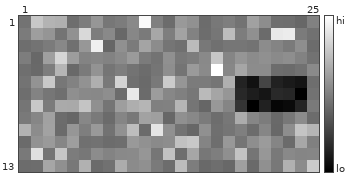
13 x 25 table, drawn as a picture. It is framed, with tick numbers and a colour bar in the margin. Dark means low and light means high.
In the middle right lies a patch that is lower than the rest. No regular stripes run through it. The middle right is the ninth with the lowest average. A few values lie far out on both sides of the bulk. No row or column stands out.
